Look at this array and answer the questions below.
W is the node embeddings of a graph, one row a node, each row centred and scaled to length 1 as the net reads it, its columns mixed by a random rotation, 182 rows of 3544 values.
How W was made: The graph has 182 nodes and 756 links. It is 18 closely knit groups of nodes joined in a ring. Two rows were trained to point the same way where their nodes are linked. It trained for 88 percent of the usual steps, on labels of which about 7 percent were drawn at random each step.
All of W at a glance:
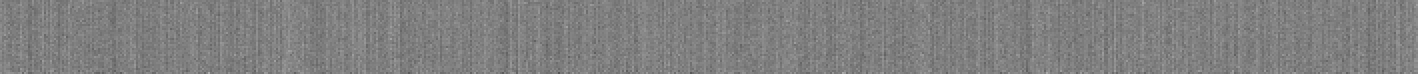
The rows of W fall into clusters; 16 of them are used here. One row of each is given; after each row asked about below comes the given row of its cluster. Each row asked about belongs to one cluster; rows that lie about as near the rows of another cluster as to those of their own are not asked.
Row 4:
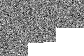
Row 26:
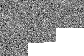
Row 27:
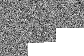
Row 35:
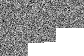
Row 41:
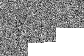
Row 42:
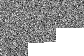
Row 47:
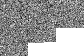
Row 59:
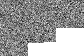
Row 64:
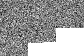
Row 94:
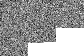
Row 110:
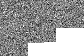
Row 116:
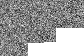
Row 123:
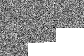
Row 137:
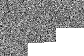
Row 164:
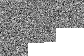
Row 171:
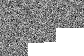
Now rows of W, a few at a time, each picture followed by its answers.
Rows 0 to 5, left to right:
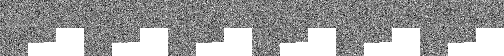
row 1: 123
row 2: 94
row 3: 59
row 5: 4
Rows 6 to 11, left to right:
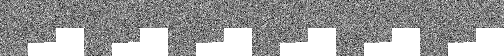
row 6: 64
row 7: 59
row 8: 47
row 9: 47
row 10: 26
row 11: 123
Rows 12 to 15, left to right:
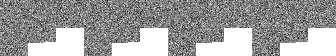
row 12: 27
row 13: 137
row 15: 110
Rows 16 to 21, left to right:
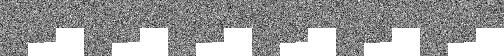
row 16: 42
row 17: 171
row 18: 64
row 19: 59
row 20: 94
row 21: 27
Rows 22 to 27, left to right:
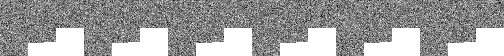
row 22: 164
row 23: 171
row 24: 42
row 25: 164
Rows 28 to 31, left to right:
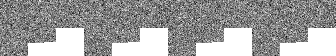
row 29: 171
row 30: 47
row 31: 171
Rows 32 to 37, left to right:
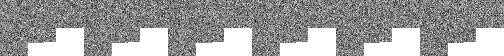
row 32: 171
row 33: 35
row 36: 4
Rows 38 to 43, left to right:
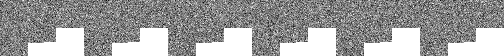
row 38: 94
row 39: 26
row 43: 26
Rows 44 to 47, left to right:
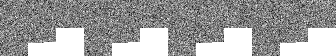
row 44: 47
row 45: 164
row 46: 64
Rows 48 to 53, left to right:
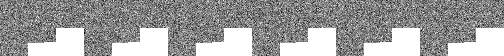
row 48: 110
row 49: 171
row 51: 123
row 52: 137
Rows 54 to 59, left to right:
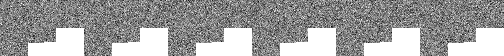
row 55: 171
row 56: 26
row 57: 64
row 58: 27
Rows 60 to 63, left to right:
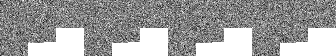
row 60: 94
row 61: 42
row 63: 110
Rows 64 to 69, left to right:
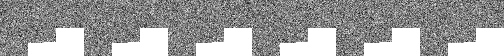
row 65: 116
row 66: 27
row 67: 59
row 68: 4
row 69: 41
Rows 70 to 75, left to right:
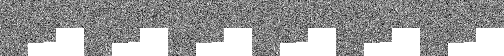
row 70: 59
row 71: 164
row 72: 26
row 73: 164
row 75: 47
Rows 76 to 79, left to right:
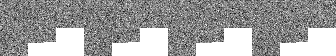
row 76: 4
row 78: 41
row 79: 42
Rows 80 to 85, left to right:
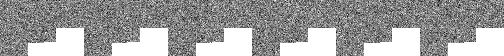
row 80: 27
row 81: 4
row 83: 94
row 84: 116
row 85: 171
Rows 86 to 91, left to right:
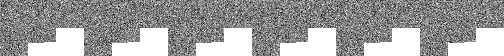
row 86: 26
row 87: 47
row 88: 4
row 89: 164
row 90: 26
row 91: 42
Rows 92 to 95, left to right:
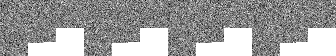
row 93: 137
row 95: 35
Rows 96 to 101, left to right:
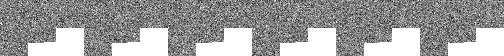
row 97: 59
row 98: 35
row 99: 94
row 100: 164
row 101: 42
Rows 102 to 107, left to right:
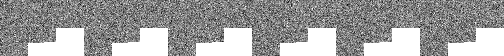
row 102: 47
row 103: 26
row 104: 41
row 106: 59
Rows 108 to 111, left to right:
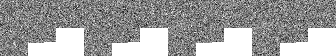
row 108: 42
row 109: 116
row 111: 110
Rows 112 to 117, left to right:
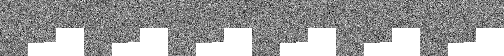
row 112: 171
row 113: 59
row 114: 41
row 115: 171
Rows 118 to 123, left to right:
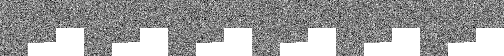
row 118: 137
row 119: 110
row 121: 164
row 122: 41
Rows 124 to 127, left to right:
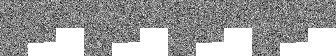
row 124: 59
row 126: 164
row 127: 110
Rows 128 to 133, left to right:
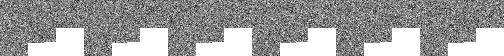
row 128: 116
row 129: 26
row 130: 35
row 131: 42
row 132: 42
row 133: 164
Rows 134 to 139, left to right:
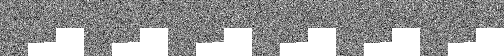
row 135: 27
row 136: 42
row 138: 137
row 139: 137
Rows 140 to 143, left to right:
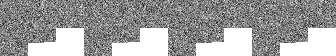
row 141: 26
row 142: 59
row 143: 116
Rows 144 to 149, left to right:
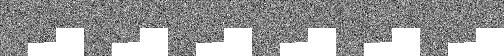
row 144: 116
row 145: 171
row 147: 26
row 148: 64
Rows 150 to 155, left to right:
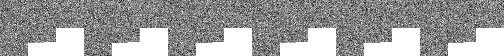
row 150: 123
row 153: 123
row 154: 4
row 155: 47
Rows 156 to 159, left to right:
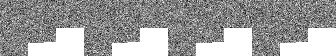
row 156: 164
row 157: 4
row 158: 171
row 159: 123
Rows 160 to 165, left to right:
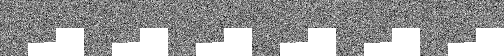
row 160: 42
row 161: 47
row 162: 64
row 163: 123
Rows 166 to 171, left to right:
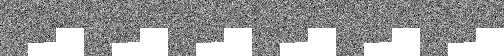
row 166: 116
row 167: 27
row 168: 123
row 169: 64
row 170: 26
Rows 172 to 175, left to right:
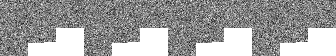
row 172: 41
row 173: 4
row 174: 94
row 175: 41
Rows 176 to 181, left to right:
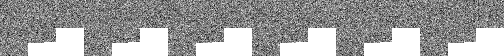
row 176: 64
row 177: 41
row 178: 123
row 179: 123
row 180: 42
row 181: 164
